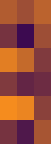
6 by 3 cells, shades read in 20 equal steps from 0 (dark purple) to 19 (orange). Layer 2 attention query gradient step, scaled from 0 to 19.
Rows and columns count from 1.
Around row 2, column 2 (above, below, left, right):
10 14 6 10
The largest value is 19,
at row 5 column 1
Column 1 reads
12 6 17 7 19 6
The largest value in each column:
19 18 13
